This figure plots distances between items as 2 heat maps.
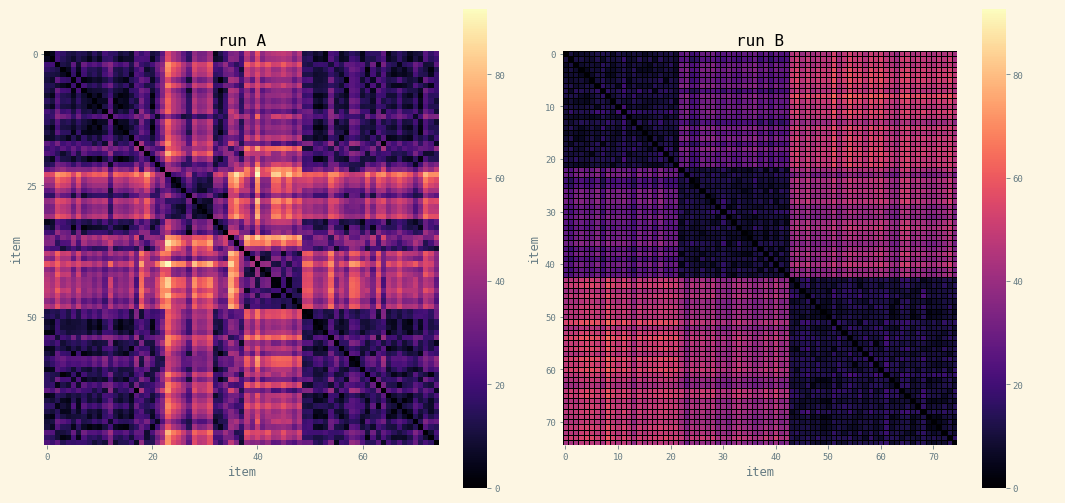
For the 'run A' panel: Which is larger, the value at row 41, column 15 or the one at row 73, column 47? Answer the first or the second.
the second
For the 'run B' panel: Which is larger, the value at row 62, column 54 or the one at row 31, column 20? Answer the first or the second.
the second
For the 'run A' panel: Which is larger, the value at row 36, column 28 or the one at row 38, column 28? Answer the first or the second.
the first
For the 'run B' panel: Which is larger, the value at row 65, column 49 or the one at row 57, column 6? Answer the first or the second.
the second
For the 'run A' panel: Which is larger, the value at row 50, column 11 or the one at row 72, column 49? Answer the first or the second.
the first
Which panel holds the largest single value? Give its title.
run A
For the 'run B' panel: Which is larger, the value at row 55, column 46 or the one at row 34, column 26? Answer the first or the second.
the first
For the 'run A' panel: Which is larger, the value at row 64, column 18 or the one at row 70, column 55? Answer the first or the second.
the first
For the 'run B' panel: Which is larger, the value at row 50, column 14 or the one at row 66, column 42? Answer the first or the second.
the first
